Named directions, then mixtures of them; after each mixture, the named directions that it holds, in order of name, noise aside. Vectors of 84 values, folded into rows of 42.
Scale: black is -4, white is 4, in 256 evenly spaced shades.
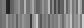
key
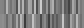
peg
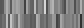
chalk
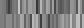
key, peg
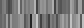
chalk, key, peg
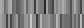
chalk, key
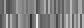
chalk, key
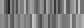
chalk, key, peg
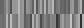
chalk, key, peg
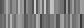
chalk, peg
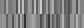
peg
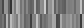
chalk, key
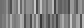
chalk, key, peg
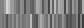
key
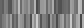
chalk, key, peg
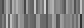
chalk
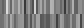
chalk, peg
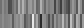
key, peg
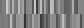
chalk, peg
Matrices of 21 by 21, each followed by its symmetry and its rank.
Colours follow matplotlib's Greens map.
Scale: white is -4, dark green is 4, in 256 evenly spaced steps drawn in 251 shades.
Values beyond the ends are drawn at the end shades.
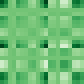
symmetric, rank one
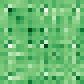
symmetric, rank three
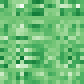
neither, rank three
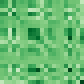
symmetric, rank three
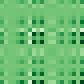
symmetric, rank one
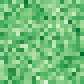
neither, full rank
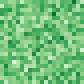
neither, full rank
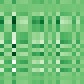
neither, rank one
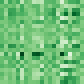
neither, rank three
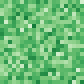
neither, full rank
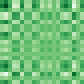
symmetric, rank one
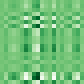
neither, rank one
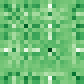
symmetric, rank three
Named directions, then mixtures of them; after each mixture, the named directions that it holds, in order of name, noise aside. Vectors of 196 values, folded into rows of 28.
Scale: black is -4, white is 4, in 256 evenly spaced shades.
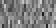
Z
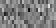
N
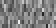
Z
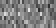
N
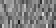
Z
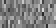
N, Z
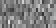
N, Z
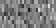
N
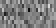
N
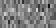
N, Z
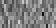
Z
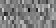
N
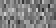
N, Z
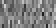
Z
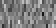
Z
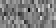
N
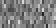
N, Z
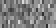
N, Z
